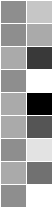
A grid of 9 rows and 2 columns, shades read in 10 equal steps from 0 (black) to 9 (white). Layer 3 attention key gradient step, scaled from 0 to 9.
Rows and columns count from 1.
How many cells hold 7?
1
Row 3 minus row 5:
0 2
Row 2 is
5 6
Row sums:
12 11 8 14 6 9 13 10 14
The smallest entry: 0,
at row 5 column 2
